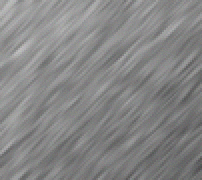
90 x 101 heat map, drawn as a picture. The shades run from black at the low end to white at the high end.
Mirror symmetry: none. Ninth with the lowest average: bottom right. Odd rows or columns: none. Ninth with the highest average: top left. Slope: up to the top left. Grain: diagonal, up to the right.
